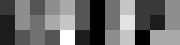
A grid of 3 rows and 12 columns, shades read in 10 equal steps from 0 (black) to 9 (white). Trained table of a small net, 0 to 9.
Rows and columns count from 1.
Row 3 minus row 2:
0 -2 0 -3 2 -2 0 1 -1 -2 5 1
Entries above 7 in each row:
0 1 1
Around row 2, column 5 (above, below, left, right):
6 9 6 3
